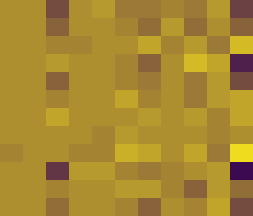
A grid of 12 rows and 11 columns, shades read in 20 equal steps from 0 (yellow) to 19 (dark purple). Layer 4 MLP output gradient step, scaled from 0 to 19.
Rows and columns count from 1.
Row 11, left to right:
7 7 8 7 7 6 6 8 11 6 10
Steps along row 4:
same down up same up up down down up up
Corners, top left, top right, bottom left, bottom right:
7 14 7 13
